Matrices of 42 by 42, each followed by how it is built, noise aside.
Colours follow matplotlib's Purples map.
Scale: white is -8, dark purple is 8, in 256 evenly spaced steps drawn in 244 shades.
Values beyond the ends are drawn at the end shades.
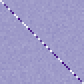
diagonal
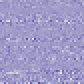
uneven rows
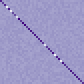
diagonal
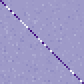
diagonal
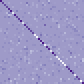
diagonal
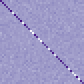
diagonal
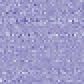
uneven rows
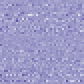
uneven rows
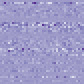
uneven rows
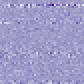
uneven rows
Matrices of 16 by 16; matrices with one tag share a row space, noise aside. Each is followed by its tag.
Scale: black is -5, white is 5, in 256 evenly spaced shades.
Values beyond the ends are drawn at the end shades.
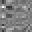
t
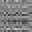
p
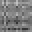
p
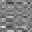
t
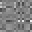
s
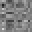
t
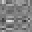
t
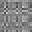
p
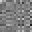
s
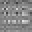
p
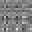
p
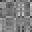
s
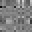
s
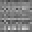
p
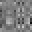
s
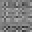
p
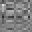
t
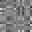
s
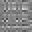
p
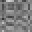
t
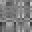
s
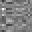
t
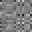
s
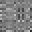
s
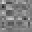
t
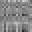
p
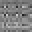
p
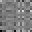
s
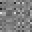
s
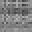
p
